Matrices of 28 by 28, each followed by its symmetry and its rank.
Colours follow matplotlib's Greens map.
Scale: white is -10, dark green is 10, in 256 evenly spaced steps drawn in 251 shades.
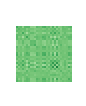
symmetric, rank three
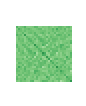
symmetric, rank five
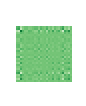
symmetric, rank two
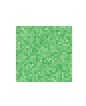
neither, full rank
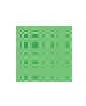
symmetric, rank one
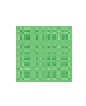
symmetric, rank two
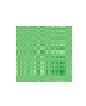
symmetric, rank one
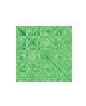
symmetric, rank five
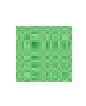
symmetric, rank two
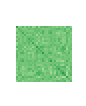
symmetric, rank five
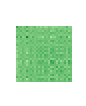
symmetric, rank three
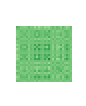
symmetric, rank two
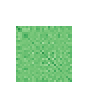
symmetric, rank five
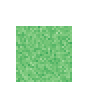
neither, full rank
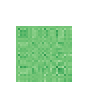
symmetric, rank three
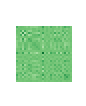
symmetric, rank three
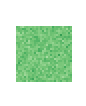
neither, full rank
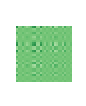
symmetric, rank one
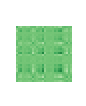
symmetric, rank two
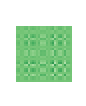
symmetric, rank one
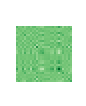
symmetric, rank three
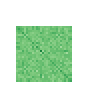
symmetric, rank five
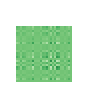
symmetric, rank one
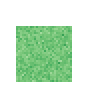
neither, full rank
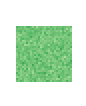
neither, full rank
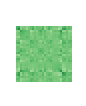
symmetric, rank three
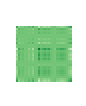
symmetric, rank one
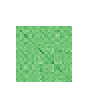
symmetric, rank five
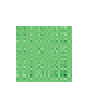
symmetric, rank two
